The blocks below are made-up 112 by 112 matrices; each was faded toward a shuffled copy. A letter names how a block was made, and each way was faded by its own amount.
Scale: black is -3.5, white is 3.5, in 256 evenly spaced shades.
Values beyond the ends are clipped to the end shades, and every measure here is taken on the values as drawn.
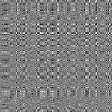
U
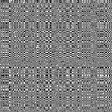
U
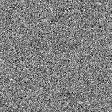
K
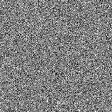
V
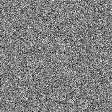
K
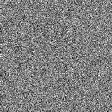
V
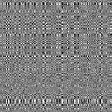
U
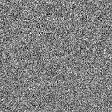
V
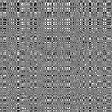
U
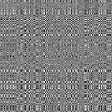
U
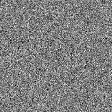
V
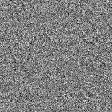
V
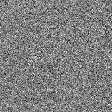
V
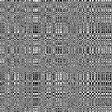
U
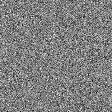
K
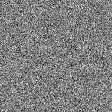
V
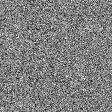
K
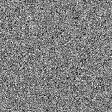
V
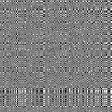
U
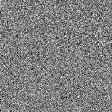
V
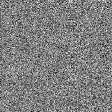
V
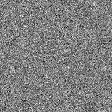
V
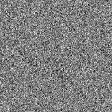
V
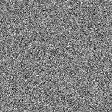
K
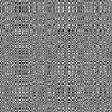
U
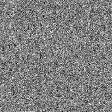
V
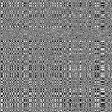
U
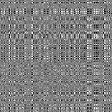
U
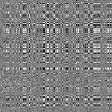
U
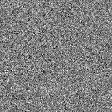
V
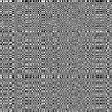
U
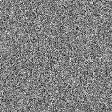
K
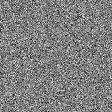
V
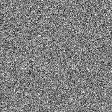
K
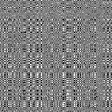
U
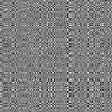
U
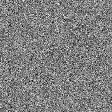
K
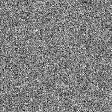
V
